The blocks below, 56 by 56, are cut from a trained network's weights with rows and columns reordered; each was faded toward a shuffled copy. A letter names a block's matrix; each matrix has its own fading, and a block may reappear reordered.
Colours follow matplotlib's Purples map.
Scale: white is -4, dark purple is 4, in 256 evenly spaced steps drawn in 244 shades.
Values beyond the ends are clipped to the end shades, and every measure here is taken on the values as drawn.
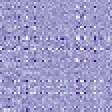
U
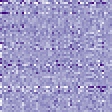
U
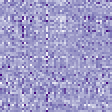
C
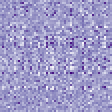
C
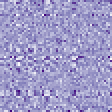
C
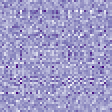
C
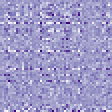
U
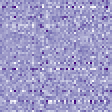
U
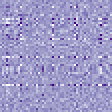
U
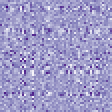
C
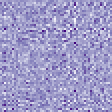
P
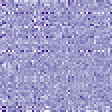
U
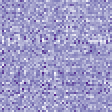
P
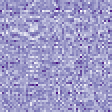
P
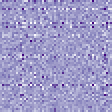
U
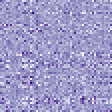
C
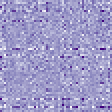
U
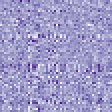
C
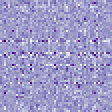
U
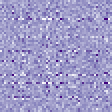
U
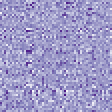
C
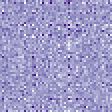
P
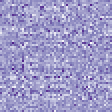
P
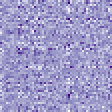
P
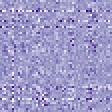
U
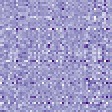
U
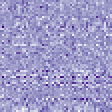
P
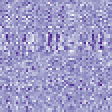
C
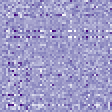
U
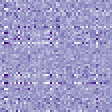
U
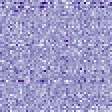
P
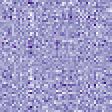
P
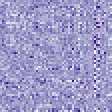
C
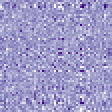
P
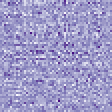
P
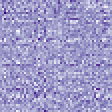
P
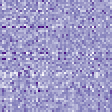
P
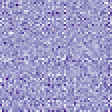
C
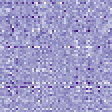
U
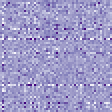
U
